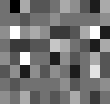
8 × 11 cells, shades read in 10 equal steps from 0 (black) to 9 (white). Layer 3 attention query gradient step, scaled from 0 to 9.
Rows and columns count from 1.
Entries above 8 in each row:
0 0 2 0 1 0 0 0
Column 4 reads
3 4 6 3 4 5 4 3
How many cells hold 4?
29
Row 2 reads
4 4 3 4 4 5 4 4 4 4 5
